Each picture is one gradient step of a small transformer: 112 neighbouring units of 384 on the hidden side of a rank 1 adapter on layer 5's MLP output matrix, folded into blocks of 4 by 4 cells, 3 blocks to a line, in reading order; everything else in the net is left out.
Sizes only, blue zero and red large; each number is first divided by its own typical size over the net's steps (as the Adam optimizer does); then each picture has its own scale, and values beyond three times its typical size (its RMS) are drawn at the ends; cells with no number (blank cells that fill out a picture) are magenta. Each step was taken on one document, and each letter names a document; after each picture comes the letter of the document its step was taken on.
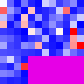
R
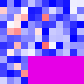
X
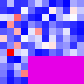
X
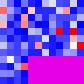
R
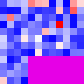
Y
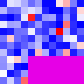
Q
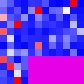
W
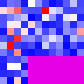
X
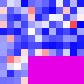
Q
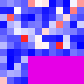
Y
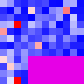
W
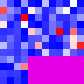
R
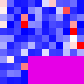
R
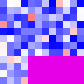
Q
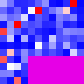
W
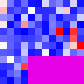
R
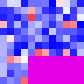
Q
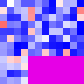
Q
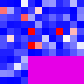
R
